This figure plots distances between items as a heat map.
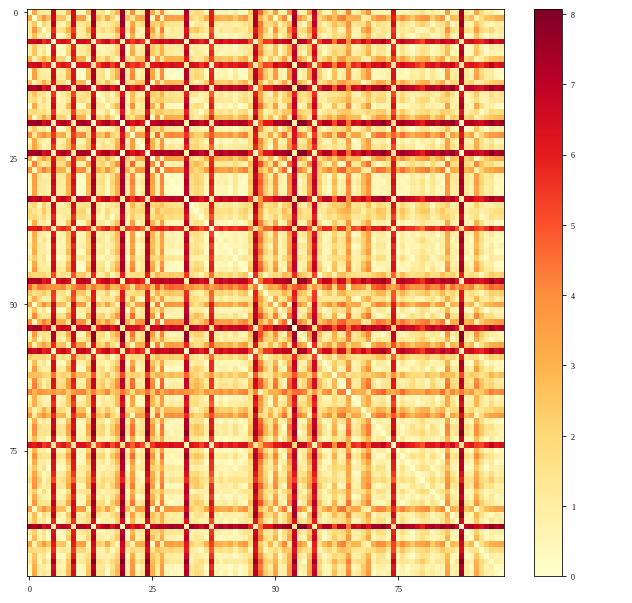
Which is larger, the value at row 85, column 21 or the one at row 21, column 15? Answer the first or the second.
the second
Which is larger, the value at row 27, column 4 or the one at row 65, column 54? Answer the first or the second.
the second
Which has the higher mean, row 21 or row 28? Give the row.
21
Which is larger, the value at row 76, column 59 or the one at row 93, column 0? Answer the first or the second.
the first
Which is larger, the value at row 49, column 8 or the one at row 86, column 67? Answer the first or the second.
the first
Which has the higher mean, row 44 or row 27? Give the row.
27
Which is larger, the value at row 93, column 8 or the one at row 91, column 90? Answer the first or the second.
the second
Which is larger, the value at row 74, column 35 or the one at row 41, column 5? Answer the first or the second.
the second
